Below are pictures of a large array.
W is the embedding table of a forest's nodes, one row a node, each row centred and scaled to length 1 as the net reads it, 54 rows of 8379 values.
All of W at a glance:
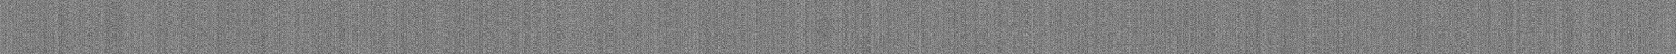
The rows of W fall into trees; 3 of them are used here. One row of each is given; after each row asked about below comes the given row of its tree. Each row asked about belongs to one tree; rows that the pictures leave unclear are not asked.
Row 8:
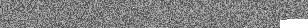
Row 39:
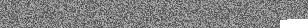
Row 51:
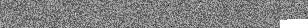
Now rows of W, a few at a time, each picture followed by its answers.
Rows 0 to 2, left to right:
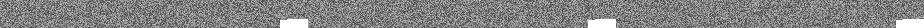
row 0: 39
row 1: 51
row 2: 8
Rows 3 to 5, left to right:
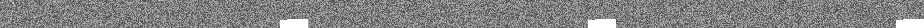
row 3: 51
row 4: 51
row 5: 39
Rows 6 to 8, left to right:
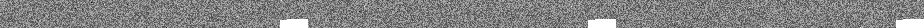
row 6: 8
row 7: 51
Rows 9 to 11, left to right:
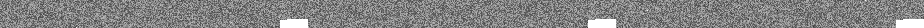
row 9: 39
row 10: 39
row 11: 51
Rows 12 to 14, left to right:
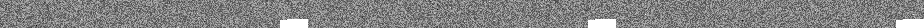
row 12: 39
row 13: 51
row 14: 8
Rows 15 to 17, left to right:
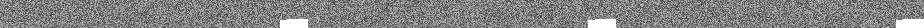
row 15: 8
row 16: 51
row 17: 8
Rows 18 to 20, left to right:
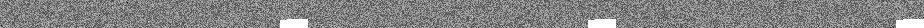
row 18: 39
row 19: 8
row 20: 39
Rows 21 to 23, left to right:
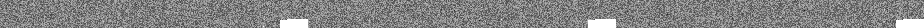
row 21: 39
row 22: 51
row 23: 39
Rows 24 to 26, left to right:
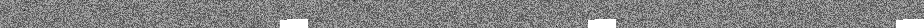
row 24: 51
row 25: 8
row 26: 51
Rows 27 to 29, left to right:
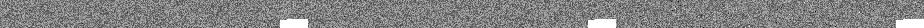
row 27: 39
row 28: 8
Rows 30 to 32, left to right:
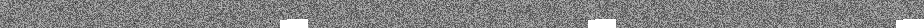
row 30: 8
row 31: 39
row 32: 39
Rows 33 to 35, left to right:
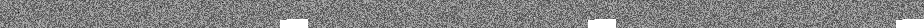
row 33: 8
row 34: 8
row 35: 8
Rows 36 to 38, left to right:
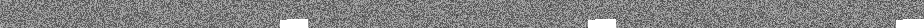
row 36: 8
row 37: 51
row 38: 8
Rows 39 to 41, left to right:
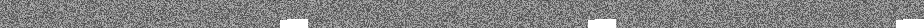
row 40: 8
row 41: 51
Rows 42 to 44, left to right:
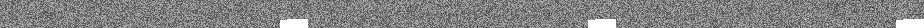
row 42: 39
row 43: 51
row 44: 39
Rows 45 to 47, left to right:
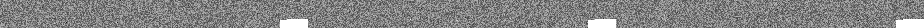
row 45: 8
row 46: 8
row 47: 51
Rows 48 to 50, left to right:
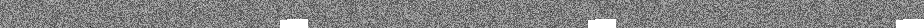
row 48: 51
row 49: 39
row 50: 51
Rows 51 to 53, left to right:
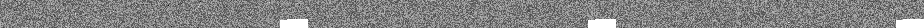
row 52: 39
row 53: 8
